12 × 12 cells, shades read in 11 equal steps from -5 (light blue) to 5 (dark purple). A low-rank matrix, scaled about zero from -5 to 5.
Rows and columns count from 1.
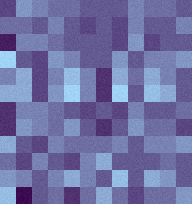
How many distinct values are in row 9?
6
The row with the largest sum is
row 3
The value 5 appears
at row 12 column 2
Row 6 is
-3 -3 2 -2 -5 -1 3 -5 1 -4 -3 1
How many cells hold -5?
3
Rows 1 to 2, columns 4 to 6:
0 0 1 / -1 1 2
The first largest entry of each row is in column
1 6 1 3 7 7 1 1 3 2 3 2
